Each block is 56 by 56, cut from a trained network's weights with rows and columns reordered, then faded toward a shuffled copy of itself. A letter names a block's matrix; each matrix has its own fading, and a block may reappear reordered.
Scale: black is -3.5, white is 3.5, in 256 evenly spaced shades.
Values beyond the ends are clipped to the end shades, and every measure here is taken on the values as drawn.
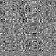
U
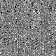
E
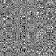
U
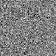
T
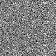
T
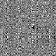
U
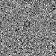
T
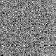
E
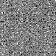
E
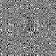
U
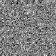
T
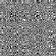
U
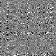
U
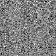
E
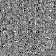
E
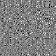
U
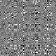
U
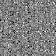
E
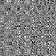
U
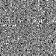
E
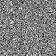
E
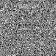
T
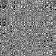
U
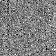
E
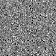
E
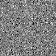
E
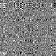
U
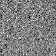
E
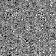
E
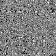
E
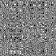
U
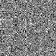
T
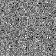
E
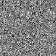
T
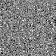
E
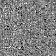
E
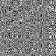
U
